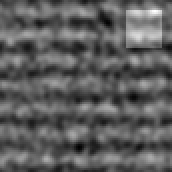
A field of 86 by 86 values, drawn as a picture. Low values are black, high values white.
Odd patch: higher, in the top right. Ninth with the highest average: top right. Stripes: horizontal, repeating 7 times.
